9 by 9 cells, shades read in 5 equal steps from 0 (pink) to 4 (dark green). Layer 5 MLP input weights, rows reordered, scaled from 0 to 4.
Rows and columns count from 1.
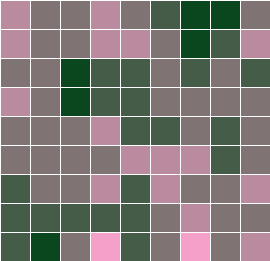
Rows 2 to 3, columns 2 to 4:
2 2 1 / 2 4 3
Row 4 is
1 2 4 3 3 2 2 2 2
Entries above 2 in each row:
3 2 5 3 3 1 2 5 3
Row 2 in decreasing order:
4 3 2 2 2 1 1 1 1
